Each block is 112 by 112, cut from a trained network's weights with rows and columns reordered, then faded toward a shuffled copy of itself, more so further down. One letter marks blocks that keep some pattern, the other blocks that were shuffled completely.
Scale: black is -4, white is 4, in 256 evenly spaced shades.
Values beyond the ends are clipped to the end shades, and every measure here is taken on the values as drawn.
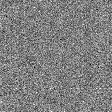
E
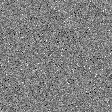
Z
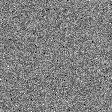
Z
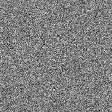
E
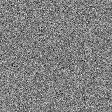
Z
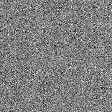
E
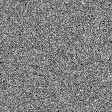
Z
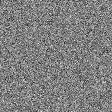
Z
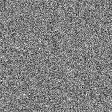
E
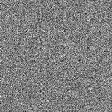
E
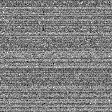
E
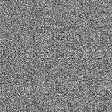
E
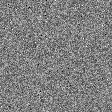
Z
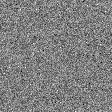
Z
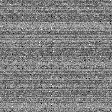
E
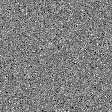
Z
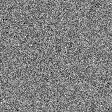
Z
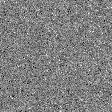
Z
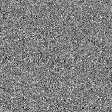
E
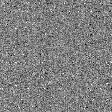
E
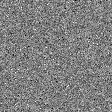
Z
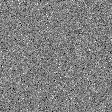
Z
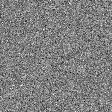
Z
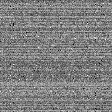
E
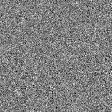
E
